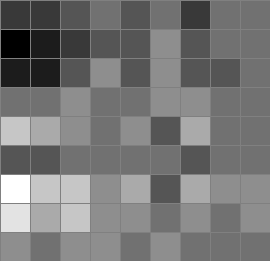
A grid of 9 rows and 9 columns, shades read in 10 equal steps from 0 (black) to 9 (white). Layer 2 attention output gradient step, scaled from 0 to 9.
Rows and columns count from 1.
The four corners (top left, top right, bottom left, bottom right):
2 4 5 4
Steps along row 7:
down same down up down up down same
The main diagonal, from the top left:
2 1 3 4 5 4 6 4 4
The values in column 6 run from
3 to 5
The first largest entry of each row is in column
4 6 4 3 1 3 1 1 1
